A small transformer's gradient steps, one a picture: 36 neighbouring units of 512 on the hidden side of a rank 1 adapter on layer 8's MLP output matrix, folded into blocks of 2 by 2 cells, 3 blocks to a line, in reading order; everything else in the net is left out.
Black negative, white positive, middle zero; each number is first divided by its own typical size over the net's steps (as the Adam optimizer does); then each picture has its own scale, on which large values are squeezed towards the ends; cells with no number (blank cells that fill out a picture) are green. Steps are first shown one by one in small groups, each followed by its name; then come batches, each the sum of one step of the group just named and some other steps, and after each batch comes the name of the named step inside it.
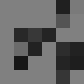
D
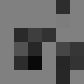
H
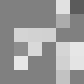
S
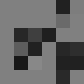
D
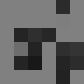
H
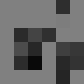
H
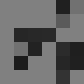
D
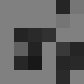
H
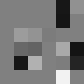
D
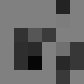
H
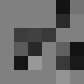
D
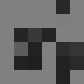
H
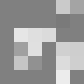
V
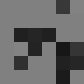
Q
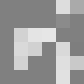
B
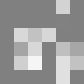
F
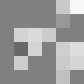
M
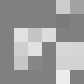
V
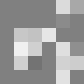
B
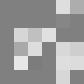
M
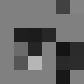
Q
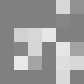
B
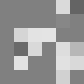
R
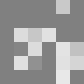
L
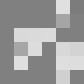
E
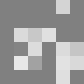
L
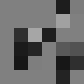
E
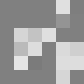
E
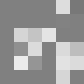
R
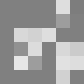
E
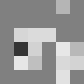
L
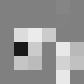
L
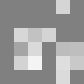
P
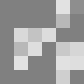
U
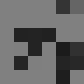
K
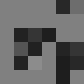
K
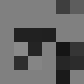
K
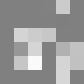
P
